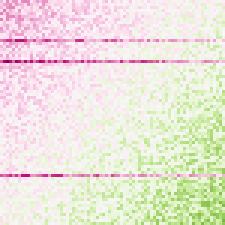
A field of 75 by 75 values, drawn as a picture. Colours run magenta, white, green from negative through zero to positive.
On average the colour sits 50% of the way up the scale. Neither half mirrors the other. The bottom right is the ninth with the highest average. The field climbs toward the bottom right. The top left is the ninth with the lowest average. No regular stripes run through it. Rows 14, 21 and 59 stand out from the rest.
